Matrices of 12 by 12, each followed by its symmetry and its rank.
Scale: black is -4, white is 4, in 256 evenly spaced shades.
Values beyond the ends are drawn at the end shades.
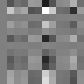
neither, rank one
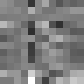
neither, rank two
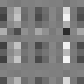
neither, rank one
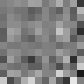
antisymmetric, rank two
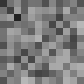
symmetric, full rank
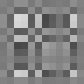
symmetric, rank one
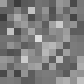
symmetric, full rank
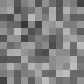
symmetric, full rank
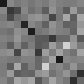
symmetric, full rank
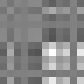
symmetric, rank one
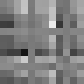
antisymmetric, rank two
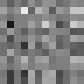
antisymmetric, rank two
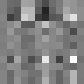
neither, rank two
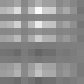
neither, rank one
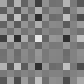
symmetric, rank one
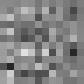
neither, rank two
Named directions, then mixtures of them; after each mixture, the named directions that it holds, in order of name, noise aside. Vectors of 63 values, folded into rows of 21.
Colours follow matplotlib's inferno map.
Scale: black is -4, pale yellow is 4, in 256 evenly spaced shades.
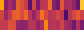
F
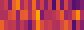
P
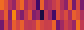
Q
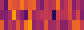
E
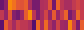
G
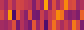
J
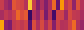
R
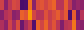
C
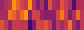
G, P, R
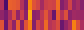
C, E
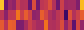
F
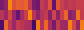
G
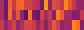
E, J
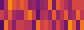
G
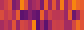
C, J, P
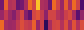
F, G, Q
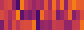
C, P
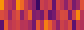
F, G, Q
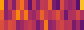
F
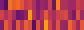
E, G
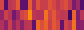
C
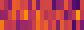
F, P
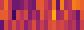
E, P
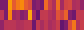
E, G, J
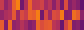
C, P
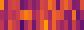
C, F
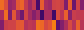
Q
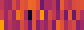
C, Q, R
